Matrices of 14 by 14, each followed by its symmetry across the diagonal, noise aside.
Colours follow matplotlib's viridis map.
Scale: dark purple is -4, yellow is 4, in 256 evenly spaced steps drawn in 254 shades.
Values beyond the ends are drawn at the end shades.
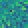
symmetric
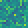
symmetric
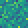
symmetric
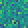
neither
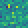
neither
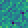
symmetric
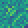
symmetric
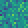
neither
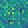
symmetric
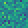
neither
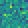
neither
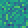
symmetric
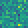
neither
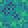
symmetric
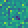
symmetric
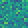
neither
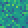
neither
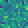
symmetric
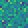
symmetric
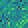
symmetric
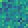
symmetric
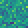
neither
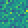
neither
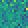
neither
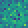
symmetric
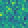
neither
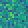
neither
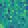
neither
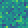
symmetric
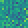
neither
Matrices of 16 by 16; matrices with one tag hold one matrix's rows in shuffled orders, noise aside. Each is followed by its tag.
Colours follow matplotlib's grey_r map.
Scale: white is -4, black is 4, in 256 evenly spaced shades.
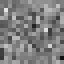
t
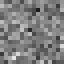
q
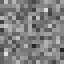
t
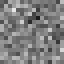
q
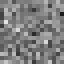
t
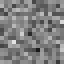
q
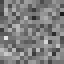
t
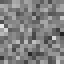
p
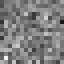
t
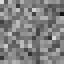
p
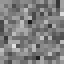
q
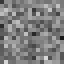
t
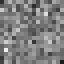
t
